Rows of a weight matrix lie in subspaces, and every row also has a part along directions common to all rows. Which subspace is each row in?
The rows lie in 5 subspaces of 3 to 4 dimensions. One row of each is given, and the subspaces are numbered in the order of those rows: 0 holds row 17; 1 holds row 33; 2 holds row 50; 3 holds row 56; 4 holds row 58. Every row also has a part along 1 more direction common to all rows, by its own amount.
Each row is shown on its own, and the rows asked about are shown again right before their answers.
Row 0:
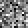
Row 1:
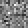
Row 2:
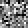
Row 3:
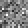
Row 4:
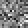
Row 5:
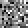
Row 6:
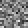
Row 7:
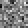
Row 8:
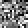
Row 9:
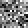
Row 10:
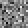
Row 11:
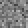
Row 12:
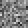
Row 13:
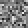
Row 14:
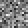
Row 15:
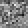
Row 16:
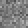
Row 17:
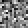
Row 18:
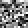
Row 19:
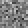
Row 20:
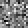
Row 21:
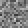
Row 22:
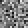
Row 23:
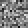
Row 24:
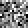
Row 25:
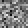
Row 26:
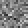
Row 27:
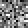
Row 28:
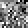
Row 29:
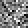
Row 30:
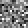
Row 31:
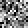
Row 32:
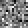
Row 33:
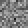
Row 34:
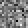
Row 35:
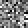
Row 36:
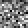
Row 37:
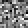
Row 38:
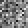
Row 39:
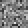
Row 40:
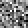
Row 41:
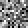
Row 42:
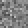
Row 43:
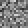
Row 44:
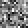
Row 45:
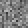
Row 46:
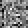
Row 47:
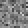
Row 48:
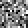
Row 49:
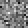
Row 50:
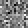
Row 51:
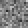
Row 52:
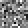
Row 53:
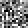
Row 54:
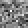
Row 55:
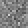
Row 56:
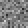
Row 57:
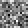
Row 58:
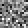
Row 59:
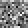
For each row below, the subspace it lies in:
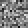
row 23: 1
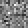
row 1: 2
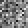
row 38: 3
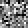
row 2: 2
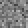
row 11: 3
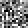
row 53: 1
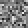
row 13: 4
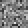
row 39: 1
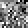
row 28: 0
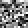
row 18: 2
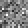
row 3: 3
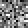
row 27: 3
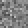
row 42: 0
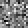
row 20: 2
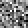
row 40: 3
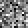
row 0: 3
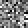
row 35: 2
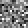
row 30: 4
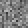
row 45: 1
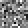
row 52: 1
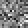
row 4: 0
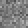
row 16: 2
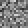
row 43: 1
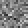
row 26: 0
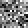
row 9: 0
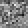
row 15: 2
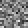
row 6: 2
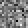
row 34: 3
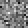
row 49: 2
